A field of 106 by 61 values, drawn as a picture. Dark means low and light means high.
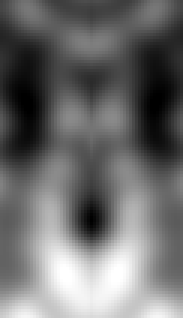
The bottom middle is the ninth with the highest average. Overall the values sit about 40% of the way up the scale. The left and right halves mirror each other. There are no lone odd cells. The texture varies smoothly and slowly. No row or column stands out. Values change most from cell to cell in the bottom middle. The field climbs toward the bottom.
